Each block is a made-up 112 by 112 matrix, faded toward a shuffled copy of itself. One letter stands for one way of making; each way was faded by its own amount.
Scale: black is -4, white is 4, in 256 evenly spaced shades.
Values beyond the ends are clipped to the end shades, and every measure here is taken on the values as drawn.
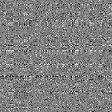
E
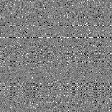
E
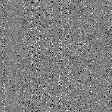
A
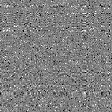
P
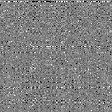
E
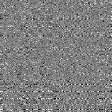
E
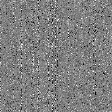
A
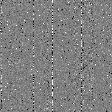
A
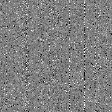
A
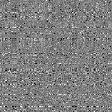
E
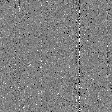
A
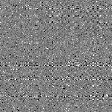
E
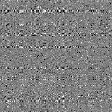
E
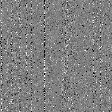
A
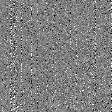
A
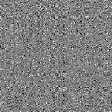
P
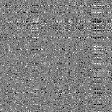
E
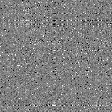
P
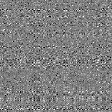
E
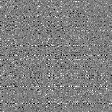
E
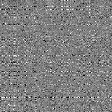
E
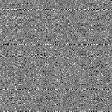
E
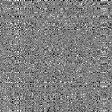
E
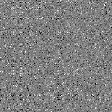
P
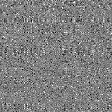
P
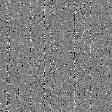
A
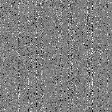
A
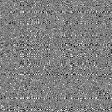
E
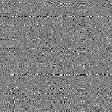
E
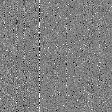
A
